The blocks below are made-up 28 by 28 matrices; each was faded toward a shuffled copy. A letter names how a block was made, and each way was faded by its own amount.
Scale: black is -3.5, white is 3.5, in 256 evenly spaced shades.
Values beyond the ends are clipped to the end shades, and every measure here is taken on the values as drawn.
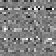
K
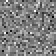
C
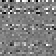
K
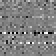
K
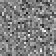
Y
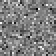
C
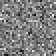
C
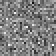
Y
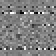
K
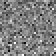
C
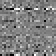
K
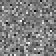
C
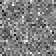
Y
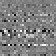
K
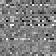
K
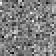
C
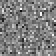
C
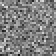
Y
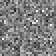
C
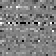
K
